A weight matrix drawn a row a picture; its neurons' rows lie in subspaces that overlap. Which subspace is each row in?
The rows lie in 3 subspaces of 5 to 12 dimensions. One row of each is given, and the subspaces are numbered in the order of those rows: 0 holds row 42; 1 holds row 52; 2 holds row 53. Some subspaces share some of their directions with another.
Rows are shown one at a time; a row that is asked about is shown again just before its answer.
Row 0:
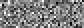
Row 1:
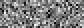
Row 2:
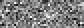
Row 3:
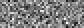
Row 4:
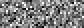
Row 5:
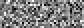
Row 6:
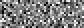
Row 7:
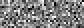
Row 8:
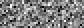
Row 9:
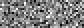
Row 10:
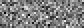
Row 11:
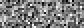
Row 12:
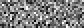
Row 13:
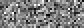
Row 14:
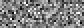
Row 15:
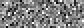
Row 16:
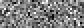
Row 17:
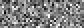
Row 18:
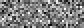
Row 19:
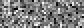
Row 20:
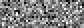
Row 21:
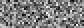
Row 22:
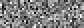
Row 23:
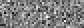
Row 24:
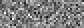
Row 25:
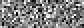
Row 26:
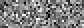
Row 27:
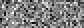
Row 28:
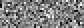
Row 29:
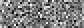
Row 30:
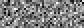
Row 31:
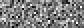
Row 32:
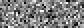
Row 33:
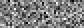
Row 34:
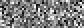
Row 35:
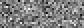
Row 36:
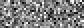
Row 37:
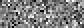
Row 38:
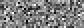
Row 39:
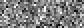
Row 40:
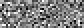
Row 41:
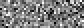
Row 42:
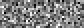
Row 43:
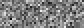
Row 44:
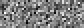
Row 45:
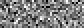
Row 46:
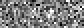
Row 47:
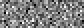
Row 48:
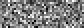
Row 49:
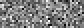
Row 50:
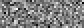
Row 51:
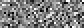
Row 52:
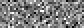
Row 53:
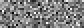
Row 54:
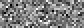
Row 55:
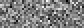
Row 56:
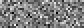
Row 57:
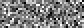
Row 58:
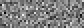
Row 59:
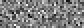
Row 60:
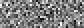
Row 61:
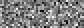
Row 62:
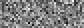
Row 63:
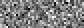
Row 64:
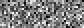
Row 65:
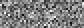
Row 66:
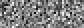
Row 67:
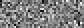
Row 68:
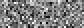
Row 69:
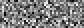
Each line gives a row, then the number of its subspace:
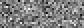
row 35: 0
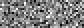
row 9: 0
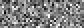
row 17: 0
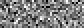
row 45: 0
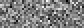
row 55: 0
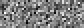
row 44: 0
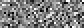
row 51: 0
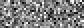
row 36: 1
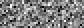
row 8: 0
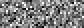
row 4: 0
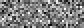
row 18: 0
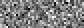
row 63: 0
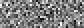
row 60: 2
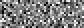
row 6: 0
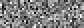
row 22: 2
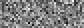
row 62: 0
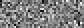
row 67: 2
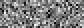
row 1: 0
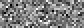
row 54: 0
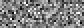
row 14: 2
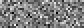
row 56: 2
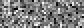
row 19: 0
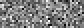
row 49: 0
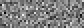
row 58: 2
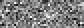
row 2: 2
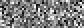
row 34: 0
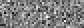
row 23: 2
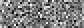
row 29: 2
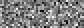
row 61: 0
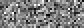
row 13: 0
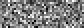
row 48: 0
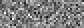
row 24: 2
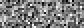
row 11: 0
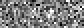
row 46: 2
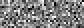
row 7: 0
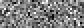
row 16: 2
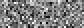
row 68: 0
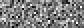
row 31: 0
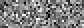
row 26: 2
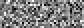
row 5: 2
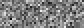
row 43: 0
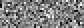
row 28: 2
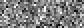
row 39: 0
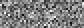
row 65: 2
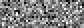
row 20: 0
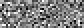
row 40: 2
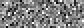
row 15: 0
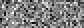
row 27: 0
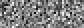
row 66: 0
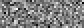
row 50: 0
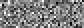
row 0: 2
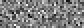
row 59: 2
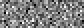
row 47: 0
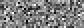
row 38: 0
